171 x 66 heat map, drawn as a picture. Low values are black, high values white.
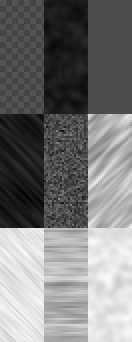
The table splits into 3 rows of 3 panels. Panel 1,1: low, checkered, faint in contrast. Panel 1,2: very low, blotchy, faint in contrast. Panel 1,3: low, flat. Panel 2,1: very low, slanting down to the right, faint in contrast. Panel 2,2: low, fine-grained. Panel 2,3: high, slanting up to the right. Panel 3,1: very high, slanting down to the right, faint in contrast. Panel 3,2: high, streaked across. Panel 3,3: very high, blotchy, faint in contrast.
